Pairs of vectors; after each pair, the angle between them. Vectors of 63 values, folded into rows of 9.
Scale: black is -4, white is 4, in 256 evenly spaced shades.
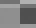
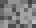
partly opposed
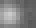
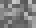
orthogonal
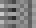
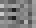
nearly parallel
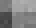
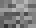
partly aligned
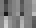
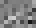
orthogonal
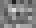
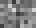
partly aligned
